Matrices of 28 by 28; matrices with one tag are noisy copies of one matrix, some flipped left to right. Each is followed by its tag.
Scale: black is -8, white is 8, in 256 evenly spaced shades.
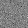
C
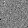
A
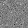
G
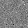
G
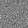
C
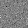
C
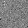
A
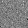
A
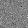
C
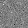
G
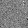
A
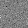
C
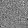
A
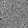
A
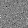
C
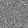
G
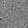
A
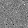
G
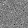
G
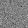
C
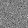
C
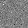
G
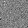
A
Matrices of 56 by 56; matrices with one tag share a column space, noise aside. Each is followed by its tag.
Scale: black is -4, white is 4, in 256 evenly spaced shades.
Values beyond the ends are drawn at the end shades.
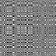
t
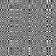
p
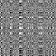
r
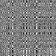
r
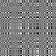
r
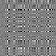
p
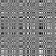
r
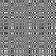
r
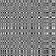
r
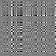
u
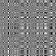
r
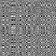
t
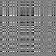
u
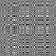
t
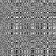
r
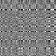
p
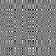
p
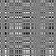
r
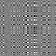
t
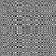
t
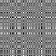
r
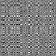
t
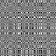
r
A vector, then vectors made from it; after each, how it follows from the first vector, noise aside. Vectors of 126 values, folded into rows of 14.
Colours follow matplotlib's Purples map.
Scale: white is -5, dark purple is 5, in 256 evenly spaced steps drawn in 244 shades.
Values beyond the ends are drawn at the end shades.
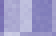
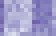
copied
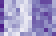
scaled up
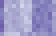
copied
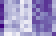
scaled up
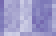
copied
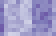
copied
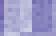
copied
